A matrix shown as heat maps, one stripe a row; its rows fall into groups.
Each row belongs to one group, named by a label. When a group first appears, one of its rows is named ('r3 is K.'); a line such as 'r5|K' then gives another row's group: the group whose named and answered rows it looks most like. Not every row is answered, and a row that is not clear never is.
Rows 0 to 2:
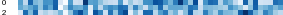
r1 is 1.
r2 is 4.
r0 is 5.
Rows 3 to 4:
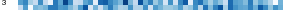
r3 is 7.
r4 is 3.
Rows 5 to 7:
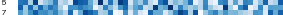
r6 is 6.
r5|4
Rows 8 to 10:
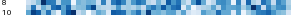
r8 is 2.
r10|7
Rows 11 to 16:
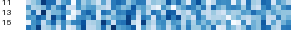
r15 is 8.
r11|2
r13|4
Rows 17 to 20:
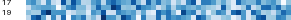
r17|7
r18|2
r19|5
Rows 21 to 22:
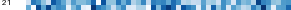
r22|5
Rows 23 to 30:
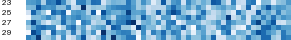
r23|6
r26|8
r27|4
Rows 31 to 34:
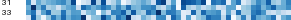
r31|5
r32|4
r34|8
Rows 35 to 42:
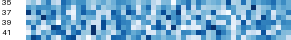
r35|8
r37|6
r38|2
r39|8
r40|3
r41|1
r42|7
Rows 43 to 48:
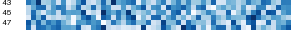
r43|6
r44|1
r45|8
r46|4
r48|5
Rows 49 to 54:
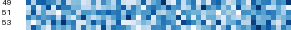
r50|7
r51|4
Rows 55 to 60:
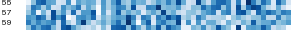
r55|2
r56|7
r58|1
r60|7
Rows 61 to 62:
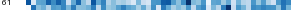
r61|5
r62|3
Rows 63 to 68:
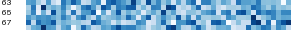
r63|7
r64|4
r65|3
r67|5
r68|2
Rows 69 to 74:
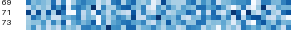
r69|6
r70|1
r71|6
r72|7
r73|1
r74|4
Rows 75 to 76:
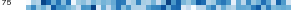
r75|2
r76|3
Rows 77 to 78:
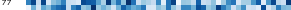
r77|4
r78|1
